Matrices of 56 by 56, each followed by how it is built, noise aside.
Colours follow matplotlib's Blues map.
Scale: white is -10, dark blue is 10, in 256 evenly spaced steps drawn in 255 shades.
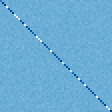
diagonal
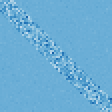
banded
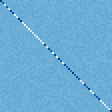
diagonal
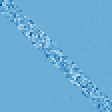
banded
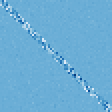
banded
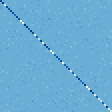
diagonal
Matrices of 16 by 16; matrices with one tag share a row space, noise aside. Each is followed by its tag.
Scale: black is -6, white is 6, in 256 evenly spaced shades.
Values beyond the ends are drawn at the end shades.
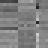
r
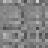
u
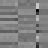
r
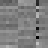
r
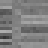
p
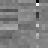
r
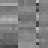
r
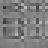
u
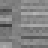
p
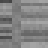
p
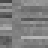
p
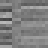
p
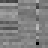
r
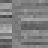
p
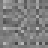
u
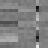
r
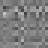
u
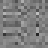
u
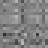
u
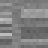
p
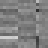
r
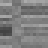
p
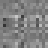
u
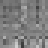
u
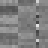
r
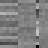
r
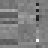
r
